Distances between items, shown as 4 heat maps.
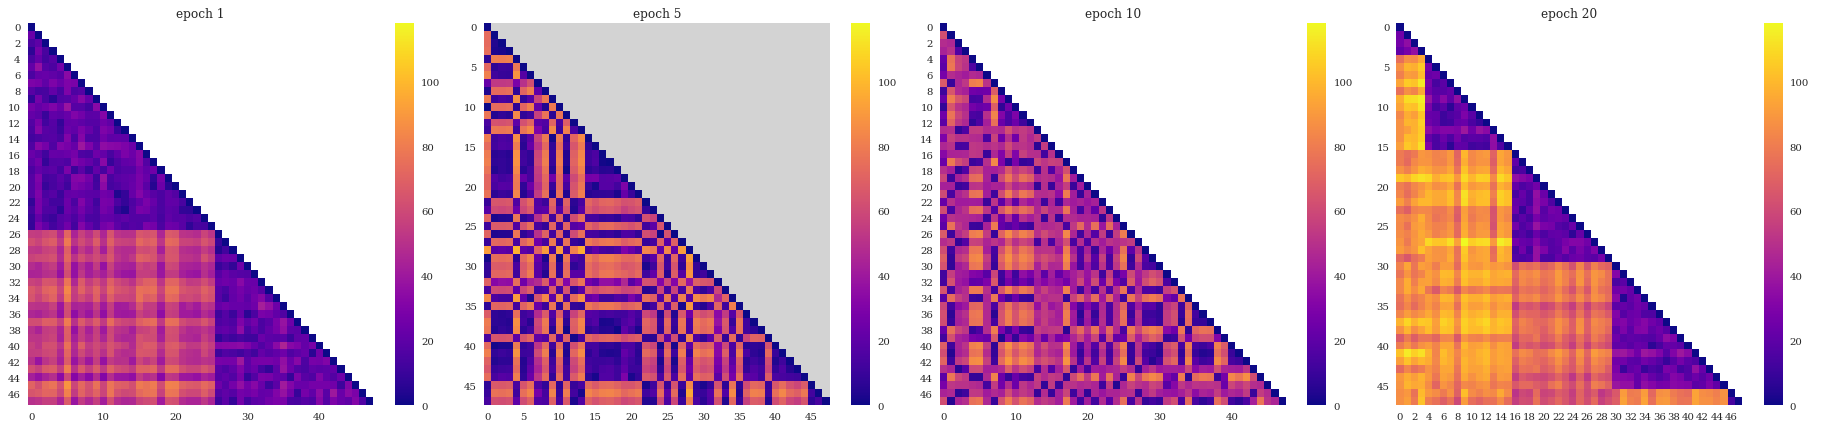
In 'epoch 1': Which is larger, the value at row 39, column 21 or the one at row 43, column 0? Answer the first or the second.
the second
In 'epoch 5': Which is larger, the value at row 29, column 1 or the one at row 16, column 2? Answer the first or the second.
the first
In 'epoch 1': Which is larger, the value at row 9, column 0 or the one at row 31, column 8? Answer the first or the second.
the second
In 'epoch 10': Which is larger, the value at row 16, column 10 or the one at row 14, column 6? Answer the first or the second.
the first
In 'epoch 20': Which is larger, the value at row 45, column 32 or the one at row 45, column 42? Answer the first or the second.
the first
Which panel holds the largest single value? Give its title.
epoch 20
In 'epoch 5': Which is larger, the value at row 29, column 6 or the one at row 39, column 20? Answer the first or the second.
the first
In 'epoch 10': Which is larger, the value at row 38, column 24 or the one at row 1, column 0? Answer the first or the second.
the second
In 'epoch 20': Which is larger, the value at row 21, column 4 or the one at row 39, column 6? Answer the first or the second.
the first
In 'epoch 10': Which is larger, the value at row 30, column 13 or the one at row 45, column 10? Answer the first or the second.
the first
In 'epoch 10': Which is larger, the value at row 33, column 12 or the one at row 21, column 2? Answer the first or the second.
the first
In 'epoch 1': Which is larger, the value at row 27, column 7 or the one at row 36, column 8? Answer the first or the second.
the first
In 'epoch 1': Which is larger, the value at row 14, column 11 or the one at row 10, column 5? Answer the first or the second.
the second
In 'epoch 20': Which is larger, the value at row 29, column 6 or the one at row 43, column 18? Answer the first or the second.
the first
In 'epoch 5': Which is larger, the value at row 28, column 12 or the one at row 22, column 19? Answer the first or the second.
the first
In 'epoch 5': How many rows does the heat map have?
48
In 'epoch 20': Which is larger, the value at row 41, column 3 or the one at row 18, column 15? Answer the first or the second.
the first
